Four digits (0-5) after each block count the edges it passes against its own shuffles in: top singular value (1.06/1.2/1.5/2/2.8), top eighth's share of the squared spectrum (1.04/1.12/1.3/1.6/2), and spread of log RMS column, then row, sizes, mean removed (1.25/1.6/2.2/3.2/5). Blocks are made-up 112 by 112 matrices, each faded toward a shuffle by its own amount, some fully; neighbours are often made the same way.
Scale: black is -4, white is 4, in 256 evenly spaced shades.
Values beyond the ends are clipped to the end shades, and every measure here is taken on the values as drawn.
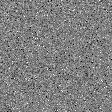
0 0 0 0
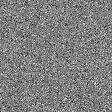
0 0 0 0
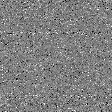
0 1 0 2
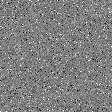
0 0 0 0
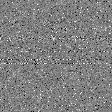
2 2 0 2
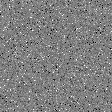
0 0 0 0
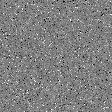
0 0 0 0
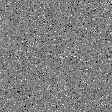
0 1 0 1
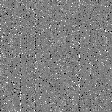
4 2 2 0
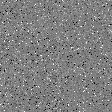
1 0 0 0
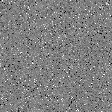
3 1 1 0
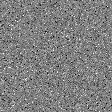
0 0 0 0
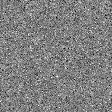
0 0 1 0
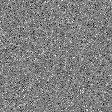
0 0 0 0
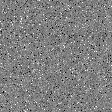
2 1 0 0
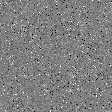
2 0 0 0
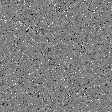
0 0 0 0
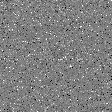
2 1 0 0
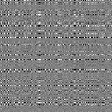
5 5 3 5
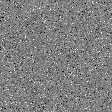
1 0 0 0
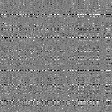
5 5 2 4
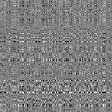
5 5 3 4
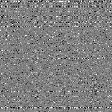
5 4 2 3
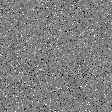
1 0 0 0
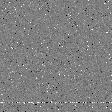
3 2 0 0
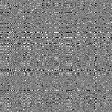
5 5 2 4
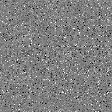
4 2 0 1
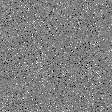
2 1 0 0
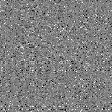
4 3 1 2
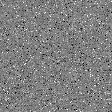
3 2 0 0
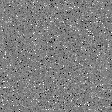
2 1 0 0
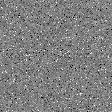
3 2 0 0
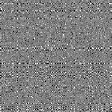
5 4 3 3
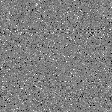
3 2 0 1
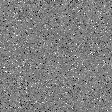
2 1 0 0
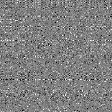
4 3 2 3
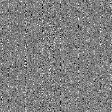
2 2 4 0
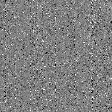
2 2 3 0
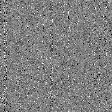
2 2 3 0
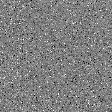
0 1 1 0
